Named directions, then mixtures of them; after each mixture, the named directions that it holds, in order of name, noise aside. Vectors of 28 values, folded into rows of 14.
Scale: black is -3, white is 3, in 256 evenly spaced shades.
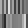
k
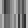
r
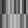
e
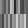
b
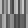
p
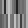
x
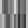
p, r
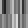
b, e, r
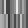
x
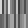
b, k, p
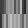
e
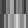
b, e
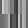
e, r, x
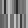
x
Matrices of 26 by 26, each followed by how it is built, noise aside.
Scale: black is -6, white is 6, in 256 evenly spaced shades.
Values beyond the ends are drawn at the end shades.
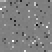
sparse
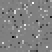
sparse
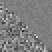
lower triangular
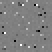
sparse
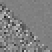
lower triangular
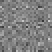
low rank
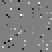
sparse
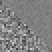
lower triangular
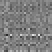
low rank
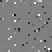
sparse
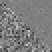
lower triangular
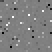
sparse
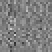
low rank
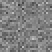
low rank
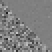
lower triangular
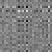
low rank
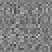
low rank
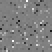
sparse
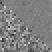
lower triangular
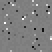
sparse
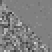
lower triangular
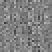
low rank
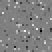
sparse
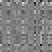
low rank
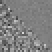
lower triangular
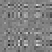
low rank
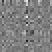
low rank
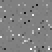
sparse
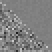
lower triangular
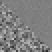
lower triangular
